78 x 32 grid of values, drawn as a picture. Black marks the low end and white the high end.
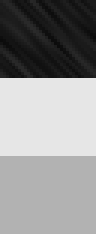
The table splits into 3 rows of 1 panel. Panel 1,1: very low, slanting down to the right, faint in contrast. Panel 2,1: very high, flat. Panel 3,1: high, flat.
